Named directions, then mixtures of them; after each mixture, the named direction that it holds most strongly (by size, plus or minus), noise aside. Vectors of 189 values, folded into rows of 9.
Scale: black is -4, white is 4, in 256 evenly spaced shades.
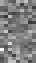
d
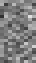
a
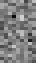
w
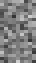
w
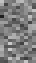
a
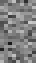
d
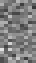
d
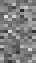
d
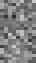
w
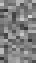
w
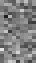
d
